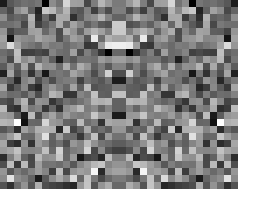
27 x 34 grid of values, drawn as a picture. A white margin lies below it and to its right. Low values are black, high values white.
The grain is fine, like static. The left and right halves mirror each other. There is no overall slope. Overall the values sit about 50% of the way up the scale.
